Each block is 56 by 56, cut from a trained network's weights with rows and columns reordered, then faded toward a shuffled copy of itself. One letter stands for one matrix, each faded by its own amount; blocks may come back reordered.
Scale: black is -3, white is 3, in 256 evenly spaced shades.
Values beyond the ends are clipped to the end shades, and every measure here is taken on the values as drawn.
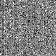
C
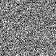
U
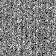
C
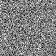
U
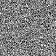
U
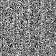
C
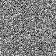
U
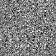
U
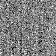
C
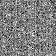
C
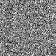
U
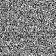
U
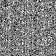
C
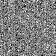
C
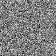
U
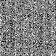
C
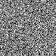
U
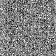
C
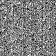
C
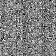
C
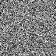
U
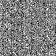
C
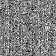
C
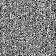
C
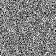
U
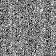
C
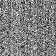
C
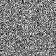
U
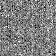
C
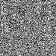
U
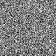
U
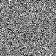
U
